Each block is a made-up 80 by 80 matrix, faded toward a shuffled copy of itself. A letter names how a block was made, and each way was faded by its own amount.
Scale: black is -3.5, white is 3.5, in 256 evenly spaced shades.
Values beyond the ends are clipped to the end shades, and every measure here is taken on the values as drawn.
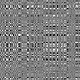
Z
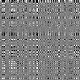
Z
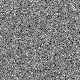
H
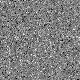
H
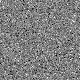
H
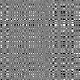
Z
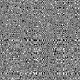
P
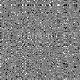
P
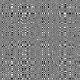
Z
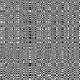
Z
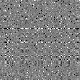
P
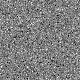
H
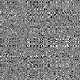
P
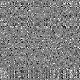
P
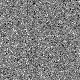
H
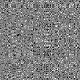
P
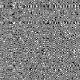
P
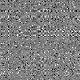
P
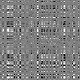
Z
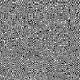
P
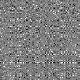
P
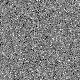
H
